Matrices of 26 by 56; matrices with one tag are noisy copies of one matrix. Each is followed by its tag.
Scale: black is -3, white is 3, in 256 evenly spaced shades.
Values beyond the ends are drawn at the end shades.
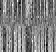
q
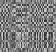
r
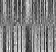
q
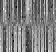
q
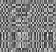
r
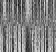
q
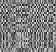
r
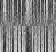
q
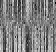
q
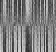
q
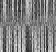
q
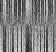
q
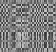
r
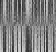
q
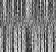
q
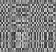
r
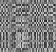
r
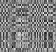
r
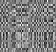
r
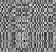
r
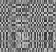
r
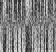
q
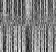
q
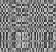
r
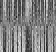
q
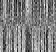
q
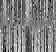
q
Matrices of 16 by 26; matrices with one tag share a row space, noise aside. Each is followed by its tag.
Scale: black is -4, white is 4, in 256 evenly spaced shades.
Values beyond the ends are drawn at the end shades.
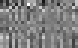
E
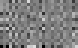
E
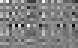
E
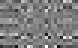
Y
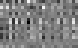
E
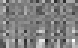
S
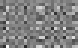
S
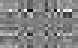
Y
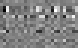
S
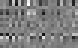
E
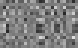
S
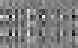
E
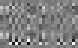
E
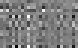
E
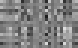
Y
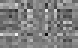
Y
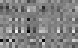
E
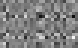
S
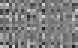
E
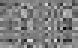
Y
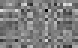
Y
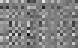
E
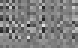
E
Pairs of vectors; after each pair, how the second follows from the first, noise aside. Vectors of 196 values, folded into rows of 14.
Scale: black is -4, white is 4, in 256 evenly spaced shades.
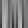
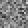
shuffled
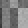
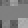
partly zeroed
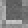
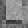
negated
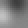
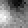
scaled up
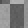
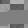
partly zeroed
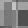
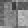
negated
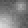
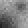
negated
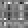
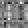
negated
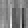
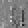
partly zeroed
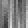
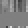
partly zeroed
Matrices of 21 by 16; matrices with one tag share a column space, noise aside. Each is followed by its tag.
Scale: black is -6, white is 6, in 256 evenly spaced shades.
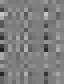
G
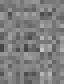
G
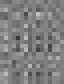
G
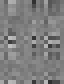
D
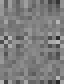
D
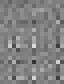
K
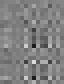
K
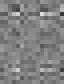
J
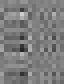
G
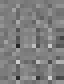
K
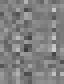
G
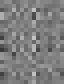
G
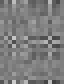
D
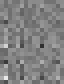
K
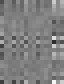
D
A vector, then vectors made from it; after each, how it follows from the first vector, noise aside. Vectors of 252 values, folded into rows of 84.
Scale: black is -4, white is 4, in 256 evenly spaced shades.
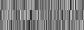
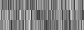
sign-scrambled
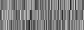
copied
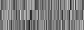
copied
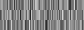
sign-scrambled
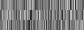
copied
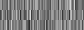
sign-scrambled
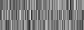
sign-scrambled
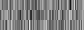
sign-scrambled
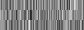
sign-scrambled
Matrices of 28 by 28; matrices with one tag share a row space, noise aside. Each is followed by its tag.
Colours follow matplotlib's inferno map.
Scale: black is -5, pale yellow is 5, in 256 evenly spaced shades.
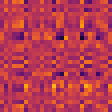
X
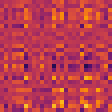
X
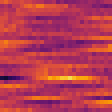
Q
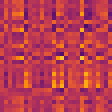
X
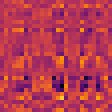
X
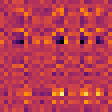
X
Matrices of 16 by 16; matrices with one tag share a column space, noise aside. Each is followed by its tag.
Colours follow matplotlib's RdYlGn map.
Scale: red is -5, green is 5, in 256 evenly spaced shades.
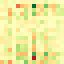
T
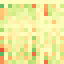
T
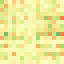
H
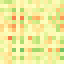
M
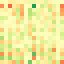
T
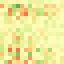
T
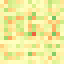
H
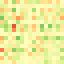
M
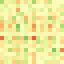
M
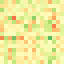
M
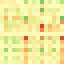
M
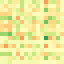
H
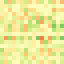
M
